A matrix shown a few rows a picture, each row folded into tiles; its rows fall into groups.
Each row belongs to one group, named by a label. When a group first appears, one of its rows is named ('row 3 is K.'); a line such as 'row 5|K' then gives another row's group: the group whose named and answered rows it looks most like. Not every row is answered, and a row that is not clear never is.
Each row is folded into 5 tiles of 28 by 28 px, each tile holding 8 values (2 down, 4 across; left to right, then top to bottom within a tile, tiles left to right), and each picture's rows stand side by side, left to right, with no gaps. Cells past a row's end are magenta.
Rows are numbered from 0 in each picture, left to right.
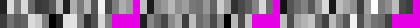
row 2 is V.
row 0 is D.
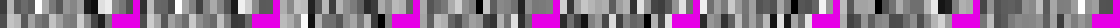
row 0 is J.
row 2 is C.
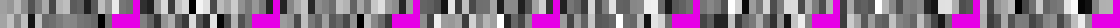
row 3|V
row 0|C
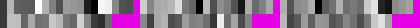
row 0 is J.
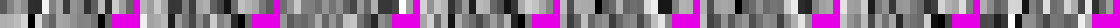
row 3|C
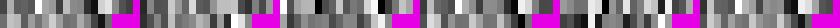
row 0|J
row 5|J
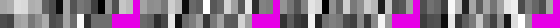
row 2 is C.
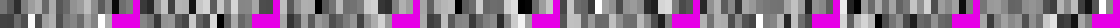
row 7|D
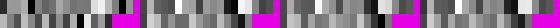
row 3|J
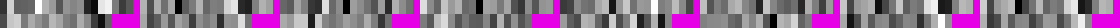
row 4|V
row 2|C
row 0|J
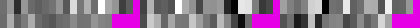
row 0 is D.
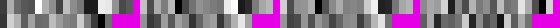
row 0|J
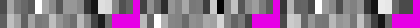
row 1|V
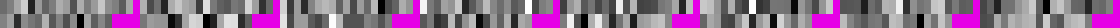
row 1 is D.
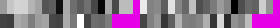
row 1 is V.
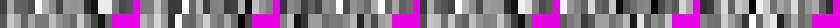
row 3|J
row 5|V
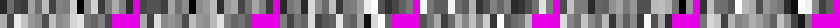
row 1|V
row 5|J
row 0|V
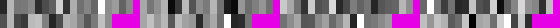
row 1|C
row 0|D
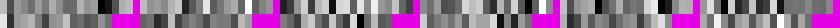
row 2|V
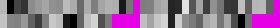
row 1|C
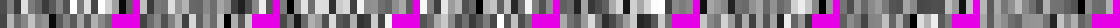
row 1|V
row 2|V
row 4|D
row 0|D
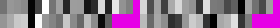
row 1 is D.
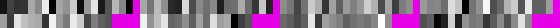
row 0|V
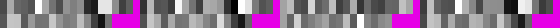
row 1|J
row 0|J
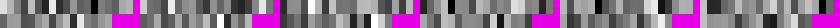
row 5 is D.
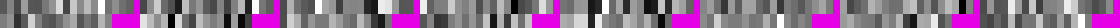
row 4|C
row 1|C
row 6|D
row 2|J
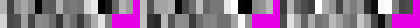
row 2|J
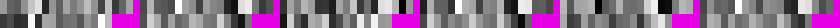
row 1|J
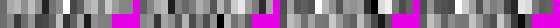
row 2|J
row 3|J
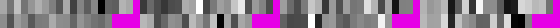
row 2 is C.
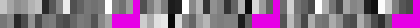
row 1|C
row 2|J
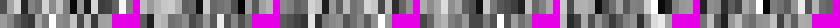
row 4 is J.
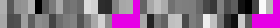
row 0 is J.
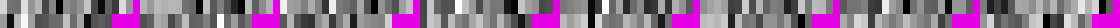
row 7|D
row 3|J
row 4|C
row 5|C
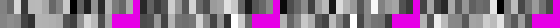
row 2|V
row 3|V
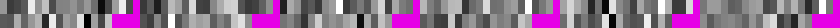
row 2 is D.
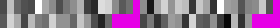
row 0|J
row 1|V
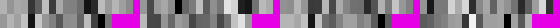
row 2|C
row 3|V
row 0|C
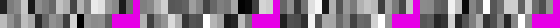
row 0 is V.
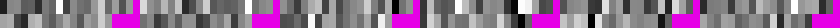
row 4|C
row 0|D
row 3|J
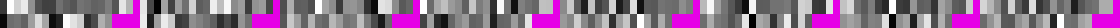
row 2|J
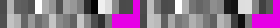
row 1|J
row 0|J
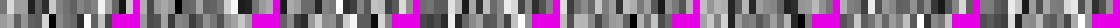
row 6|V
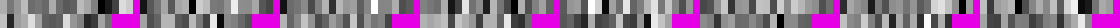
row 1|V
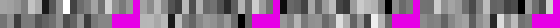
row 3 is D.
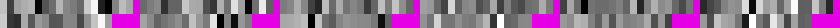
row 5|V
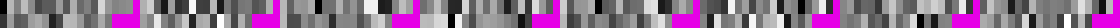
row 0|D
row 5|V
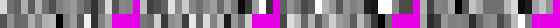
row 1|V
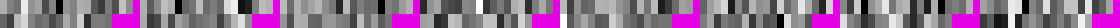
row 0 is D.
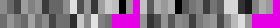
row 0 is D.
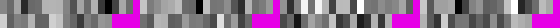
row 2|V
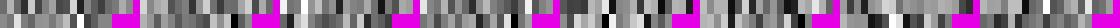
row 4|V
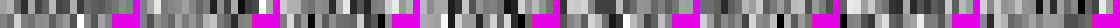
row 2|C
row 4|D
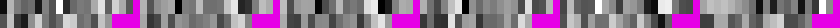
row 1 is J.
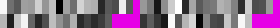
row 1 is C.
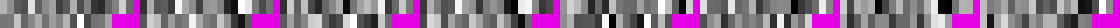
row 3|J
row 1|J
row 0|V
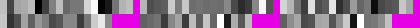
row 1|V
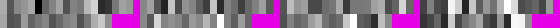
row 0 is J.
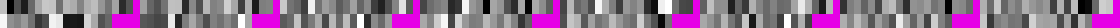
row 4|J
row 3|C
